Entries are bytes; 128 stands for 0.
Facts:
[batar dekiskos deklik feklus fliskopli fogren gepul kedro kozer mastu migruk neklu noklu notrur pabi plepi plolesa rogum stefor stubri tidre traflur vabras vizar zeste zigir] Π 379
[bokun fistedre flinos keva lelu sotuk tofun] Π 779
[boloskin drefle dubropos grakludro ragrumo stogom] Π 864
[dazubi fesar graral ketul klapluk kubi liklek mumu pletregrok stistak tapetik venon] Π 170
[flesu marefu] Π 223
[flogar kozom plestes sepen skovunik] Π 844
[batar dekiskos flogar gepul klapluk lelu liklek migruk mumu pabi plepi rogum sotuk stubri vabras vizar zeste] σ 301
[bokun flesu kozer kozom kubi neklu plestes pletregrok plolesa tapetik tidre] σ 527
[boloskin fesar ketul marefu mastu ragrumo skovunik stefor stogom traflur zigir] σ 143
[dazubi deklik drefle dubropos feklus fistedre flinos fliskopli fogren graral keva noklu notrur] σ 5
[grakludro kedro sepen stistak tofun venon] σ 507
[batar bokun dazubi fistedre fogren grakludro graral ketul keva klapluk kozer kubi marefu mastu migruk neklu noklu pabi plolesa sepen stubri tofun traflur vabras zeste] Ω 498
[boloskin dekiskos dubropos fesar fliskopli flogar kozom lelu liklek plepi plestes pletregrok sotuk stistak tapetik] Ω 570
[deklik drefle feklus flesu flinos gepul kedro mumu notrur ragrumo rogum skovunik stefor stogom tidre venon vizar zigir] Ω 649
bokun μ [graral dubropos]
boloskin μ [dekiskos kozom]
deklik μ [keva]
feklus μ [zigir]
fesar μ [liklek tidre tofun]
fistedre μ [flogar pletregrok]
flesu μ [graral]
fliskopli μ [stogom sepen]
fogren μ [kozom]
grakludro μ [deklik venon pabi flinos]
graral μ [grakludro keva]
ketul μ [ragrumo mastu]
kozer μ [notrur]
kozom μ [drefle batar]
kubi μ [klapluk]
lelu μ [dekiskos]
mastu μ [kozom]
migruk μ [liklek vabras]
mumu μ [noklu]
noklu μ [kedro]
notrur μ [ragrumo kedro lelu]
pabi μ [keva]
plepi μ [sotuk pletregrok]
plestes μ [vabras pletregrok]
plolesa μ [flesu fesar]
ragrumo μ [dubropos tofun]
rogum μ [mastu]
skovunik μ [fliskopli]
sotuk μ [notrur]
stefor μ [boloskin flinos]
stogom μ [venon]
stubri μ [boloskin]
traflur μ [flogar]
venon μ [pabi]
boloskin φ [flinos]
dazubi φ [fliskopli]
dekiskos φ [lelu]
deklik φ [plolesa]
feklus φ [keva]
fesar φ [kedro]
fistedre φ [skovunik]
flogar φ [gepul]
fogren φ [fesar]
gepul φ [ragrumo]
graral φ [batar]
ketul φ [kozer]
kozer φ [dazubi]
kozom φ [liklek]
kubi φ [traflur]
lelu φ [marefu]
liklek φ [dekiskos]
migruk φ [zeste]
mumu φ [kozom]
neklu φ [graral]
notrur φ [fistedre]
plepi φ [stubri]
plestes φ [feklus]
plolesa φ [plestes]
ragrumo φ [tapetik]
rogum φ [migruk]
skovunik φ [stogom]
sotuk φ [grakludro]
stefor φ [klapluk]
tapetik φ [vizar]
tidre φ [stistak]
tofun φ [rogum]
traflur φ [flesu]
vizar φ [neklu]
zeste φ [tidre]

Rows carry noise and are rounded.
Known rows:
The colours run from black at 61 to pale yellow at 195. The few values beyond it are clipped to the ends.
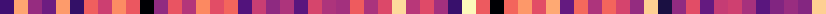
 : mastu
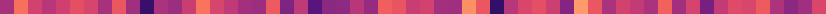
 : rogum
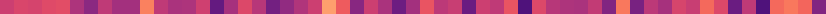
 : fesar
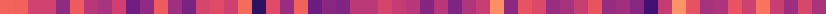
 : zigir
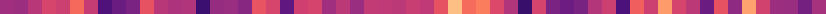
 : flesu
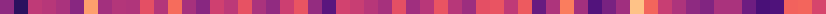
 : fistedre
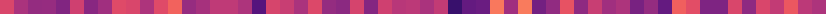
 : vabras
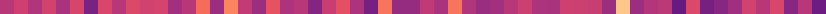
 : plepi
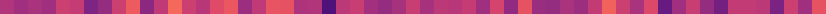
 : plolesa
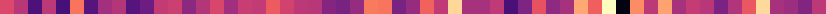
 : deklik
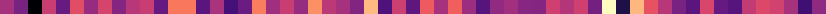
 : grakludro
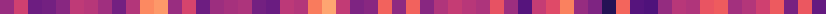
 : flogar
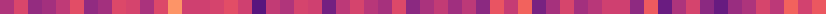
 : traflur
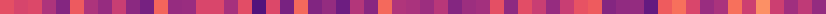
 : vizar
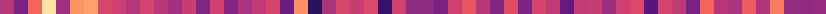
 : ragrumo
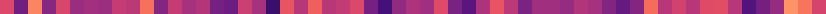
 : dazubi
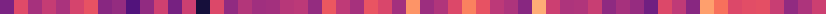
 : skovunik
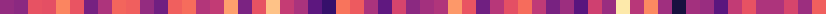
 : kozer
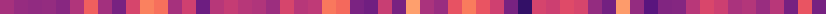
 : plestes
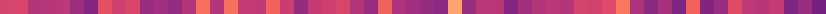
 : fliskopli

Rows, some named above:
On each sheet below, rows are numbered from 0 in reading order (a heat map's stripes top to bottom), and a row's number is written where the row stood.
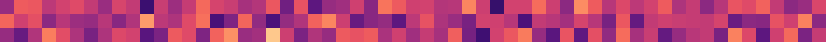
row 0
rogum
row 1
stistak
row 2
noklu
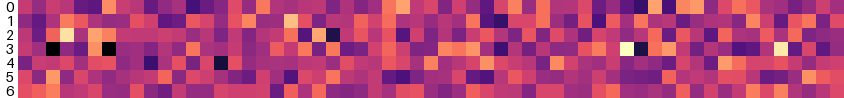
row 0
flinos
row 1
noklu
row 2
ragrumo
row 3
pabi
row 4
skovunik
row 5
dazubi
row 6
feklus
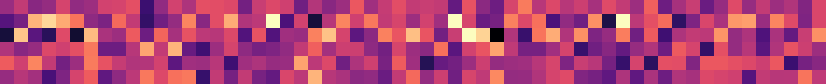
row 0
stubri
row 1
notrur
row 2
kozom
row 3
marefu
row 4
drefle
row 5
sepen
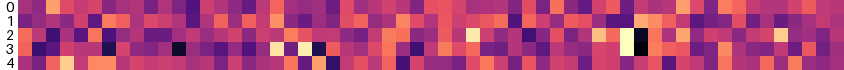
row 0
mumu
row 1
lelu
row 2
deklik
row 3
graral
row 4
ragrumo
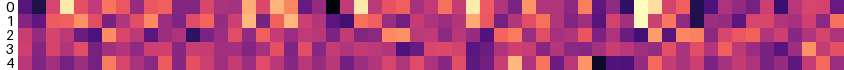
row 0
sotuk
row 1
kozer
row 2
flinos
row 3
kubi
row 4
tofun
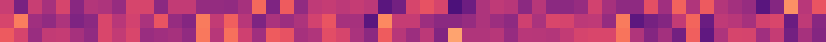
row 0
kubi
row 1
dekiskos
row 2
fliskopli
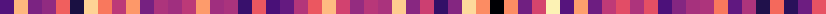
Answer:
boloskin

